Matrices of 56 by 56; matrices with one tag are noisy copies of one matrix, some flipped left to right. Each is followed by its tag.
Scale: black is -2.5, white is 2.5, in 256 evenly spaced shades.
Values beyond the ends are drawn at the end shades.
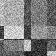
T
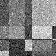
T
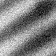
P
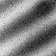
P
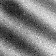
P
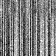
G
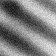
P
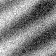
P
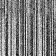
G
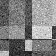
T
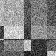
T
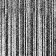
G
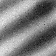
P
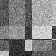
T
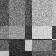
T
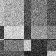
T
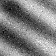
P
